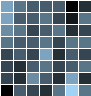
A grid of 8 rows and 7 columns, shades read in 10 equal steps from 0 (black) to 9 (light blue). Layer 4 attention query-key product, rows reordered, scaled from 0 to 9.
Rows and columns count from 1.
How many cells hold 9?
1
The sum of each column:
34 30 31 36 27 32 30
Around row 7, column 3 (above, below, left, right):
4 3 2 4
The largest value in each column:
7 5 6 7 5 9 5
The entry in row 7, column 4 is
4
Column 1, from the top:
7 7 6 5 3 3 3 0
